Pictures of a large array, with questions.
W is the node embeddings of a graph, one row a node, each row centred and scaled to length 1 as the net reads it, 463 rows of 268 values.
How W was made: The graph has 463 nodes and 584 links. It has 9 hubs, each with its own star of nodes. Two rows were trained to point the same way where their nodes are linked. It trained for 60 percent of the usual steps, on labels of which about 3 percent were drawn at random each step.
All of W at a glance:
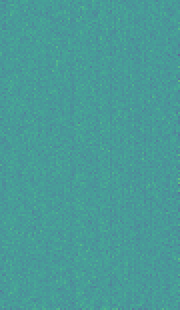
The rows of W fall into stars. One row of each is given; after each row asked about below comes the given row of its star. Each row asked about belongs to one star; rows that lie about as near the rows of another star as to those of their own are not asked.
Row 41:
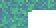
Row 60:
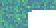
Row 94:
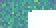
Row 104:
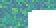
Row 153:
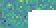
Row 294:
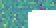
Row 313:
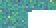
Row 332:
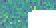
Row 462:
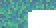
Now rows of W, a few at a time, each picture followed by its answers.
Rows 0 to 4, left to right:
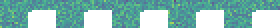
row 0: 94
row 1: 41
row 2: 462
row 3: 462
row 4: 41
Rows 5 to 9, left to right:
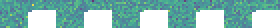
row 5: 462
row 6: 294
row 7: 60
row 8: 94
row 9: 462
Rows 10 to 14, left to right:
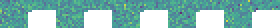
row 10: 462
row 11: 153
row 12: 462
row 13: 60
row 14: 153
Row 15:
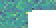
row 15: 294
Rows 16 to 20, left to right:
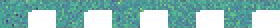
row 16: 332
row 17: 41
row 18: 41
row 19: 294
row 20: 294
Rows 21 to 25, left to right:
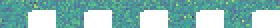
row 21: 332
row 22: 60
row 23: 60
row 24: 153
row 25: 332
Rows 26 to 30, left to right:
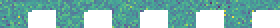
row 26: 462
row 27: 153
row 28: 94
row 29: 104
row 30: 313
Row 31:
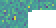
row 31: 104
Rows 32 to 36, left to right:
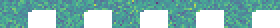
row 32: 104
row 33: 153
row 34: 462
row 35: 41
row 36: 153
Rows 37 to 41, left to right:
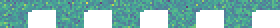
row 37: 462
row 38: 94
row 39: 41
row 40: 294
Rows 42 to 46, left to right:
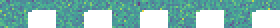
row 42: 462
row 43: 294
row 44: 153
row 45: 332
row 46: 313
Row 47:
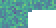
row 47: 313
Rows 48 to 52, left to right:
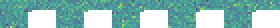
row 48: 313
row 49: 94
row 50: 153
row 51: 94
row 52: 462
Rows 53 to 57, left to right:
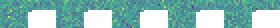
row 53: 313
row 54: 313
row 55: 60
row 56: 294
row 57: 294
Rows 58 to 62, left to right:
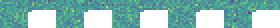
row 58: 60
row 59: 60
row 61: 294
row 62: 462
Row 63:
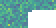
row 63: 294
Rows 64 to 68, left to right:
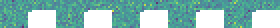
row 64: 294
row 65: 104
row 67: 94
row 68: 332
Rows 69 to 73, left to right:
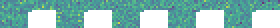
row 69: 153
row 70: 60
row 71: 41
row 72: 313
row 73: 104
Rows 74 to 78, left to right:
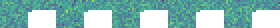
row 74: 60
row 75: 313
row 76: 41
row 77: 462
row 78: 94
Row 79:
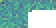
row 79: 462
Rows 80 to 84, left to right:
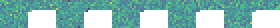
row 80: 41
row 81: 294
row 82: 104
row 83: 313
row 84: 332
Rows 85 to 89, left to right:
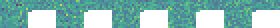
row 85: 313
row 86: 462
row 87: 462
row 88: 41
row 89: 60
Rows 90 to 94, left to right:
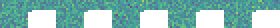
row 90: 60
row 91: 332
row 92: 294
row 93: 41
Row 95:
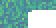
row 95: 332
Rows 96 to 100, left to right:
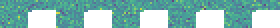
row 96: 94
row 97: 313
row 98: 41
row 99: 332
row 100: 294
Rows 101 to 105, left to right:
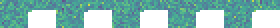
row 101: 153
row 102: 462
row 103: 41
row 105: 332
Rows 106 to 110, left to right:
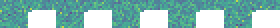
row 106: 462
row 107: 462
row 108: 462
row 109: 153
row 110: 332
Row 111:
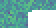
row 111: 104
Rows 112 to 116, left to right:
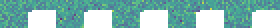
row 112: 294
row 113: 294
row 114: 94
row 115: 294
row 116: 94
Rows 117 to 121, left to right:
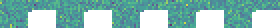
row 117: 313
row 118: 313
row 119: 294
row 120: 332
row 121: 41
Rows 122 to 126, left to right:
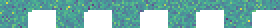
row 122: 41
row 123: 60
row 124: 294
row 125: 104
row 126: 41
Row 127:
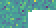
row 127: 94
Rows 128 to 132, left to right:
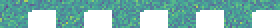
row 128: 153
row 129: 332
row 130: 104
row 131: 104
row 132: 94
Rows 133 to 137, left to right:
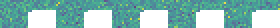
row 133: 94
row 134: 104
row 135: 60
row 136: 462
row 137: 313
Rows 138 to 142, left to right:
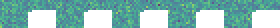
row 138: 41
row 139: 104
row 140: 60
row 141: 462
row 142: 153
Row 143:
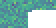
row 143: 313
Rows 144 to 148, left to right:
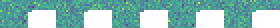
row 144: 462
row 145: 153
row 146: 60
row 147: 94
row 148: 41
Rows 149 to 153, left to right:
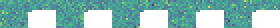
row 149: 294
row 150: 462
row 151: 294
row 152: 41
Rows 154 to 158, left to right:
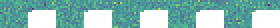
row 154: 294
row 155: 332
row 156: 94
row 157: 462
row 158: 332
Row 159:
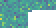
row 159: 41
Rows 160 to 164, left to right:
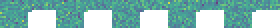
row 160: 60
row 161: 41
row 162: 294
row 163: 313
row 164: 294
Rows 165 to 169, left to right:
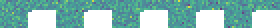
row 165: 153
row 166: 313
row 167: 94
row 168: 313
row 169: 94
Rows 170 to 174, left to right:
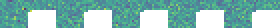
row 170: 41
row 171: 153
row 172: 104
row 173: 60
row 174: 462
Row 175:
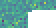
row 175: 332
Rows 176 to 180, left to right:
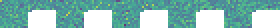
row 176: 60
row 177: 41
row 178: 332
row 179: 332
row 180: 462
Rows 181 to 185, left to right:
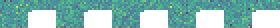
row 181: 41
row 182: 60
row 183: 294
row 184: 94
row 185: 41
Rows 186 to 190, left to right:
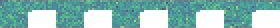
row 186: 41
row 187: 313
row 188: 313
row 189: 153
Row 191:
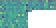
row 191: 60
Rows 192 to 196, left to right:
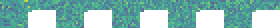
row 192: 153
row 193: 462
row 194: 313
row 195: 462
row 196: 332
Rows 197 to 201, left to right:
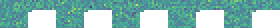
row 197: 462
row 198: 41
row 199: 462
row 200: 60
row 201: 313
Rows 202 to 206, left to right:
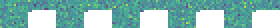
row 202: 313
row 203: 462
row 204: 94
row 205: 41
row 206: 153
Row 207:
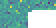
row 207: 104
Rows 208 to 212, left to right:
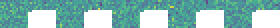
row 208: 94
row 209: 294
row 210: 94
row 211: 104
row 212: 153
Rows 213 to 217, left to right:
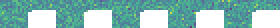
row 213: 41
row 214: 104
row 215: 60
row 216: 294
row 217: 462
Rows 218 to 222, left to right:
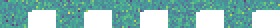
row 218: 332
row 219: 41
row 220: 313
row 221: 94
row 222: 104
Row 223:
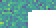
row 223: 294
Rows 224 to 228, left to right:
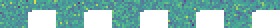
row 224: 294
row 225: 60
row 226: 60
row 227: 94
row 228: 462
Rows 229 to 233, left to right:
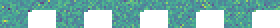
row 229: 104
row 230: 294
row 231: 294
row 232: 332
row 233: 332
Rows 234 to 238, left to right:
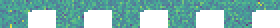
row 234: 313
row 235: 60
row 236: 60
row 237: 60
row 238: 294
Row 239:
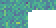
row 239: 462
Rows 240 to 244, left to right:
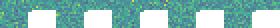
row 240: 332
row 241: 332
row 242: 104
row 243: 94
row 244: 332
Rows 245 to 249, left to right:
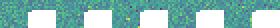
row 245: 60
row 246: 294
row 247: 294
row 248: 104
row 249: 94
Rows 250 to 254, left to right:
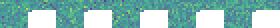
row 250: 94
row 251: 60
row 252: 41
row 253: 462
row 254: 332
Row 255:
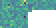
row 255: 153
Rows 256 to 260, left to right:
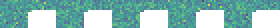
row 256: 332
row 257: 41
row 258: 462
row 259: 60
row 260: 462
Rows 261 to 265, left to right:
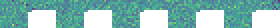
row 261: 60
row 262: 104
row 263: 94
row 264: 462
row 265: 104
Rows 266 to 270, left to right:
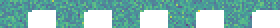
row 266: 313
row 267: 462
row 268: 153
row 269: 41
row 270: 41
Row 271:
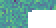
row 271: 313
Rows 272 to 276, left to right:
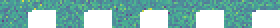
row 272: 332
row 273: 462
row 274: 153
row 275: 153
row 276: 294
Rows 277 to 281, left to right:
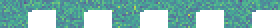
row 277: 462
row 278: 94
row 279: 462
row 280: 294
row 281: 294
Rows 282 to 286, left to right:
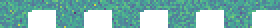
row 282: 94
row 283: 104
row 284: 60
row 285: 332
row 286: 153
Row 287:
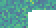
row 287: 153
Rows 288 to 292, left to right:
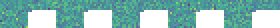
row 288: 294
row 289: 313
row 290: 60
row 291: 313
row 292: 60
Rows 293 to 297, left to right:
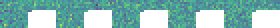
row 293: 294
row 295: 462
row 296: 313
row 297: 94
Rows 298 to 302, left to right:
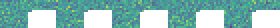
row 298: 94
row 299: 60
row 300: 332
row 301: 104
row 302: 313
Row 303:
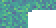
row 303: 462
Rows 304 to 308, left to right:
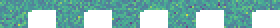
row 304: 153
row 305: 60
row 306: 153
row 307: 60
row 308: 313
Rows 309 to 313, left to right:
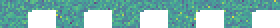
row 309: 153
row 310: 313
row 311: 462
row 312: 94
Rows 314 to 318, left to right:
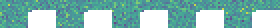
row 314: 41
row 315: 462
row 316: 94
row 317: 294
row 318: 41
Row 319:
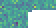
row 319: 60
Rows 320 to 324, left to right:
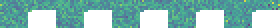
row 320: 104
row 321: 94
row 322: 462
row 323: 104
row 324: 104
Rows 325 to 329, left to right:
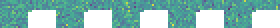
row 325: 332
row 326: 313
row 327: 60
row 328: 294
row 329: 153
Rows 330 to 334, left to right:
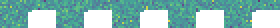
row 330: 104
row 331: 313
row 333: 94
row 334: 60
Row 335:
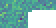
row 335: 332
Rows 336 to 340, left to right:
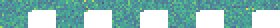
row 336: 153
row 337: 332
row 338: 462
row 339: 60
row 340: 41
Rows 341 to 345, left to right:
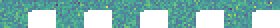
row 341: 462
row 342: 60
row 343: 41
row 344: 41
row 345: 462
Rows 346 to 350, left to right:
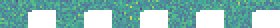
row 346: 294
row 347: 153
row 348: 94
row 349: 104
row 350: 313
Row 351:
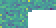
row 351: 313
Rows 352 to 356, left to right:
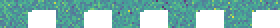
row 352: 294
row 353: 153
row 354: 104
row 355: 94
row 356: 313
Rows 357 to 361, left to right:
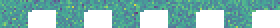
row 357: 294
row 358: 60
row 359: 462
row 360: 313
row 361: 332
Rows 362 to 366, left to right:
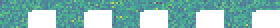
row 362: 332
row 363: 60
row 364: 313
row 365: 294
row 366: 313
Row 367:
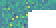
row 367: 153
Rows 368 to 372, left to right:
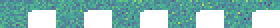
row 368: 41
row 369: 60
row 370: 332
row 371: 332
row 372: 332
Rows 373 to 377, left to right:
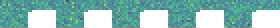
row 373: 153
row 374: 41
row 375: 60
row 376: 313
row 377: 94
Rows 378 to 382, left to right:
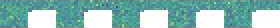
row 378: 313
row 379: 60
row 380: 313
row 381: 462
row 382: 313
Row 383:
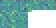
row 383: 41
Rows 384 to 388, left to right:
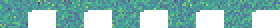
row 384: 104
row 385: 462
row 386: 153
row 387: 462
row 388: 104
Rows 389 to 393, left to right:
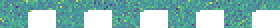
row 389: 153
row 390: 104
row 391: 41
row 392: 104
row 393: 332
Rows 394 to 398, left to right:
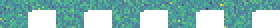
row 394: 153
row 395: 41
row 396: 104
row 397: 104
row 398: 153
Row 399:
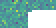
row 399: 60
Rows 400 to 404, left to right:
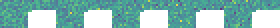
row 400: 41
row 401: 332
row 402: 332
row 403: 41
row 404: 332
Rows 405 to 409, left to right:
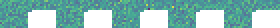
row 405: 313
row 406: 60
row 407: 332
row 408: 462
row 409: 104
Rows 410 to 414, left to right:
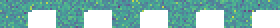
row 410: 462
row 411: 94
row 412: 153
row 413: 153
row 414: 313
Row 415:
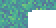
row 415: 313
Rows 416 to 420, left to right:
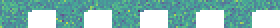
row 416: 94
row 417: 332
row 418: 60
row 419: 104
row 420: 332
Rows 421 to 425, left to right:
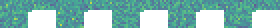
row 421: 332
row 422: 294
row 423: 41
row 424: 294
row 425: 94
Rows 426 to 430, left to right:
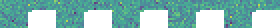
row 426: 294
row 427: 104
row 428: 94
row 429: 462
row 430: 332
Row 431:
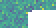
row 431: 294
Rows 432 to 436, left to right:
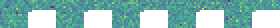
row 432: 153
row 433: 104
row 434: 94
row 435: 332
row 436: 41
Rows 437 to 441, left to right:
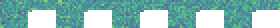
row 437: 94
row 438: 94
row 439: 94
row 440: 60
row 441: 313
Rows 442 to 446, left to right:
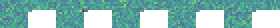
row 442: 153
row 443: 60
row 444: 332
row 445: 60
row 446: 462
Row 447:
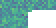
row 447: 41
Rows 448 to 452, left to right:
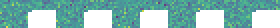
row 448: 462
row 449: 94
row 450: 332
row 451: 462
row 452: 462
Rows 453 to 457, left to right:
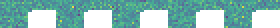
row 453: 94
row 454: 41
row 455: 462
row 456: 153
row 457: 94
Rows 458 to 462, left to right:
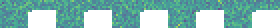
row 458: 313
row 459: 313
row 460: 462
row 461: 313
